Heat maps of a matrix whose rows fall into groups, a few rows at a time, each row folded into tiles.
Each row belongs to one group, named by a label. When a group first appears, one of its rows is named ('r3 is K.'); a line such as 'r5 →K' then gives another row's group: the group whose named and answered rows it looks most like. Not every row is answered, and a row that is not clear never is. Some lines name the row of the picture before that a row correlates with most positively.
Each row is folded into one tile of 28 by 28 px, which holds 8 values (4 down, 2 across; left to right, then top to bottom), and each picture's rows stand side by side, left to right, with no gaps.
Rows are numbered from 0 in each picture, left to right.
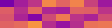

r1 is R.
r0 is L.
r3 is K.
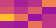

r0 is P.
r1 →R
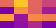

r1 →P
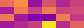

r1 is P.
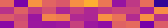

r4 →L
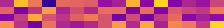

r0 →R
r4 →R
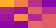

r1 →K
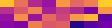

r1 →K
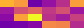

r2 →R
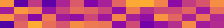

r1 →K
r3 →L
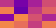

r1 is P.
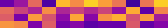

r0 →L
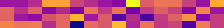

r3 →K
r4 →R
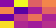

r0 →R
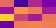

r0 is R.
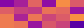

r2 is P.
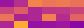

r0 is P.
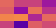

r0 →P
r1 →K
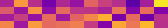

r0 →R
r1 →K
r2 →K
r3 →P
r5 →R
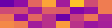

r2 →R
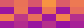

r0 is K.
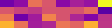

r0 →L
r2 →L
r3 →R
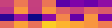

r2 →L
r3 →L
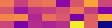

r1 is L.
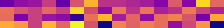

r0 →L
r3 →P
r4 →K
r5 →K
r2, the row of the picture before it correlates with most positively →2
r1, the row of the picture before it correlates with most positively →2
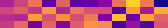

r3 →L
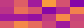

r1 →R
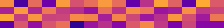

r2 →P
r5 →R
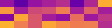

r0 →K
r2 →K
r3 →R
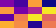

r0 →K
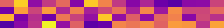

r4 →K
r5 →K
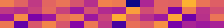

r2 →P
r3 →R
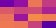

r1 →P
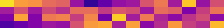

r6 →R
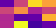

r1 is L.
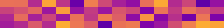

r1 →R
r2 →K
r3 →P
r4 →L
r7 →L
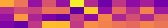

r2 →R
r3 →K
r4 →K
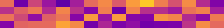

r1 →K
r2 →L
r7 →K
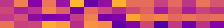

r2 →R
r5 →P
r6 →P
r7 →P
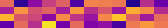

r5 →K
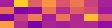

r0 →R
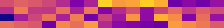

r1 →P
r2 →K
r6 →L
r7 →L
